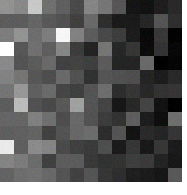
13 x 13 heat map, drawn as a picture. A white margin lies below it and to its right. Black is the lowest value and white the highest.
There are no regular stripes. Overall the values sit about 30% of the way up the scale. The field climbs toward the left. The values are skewed, with a long tail toward high values. The top left is the ninth with the highest average.
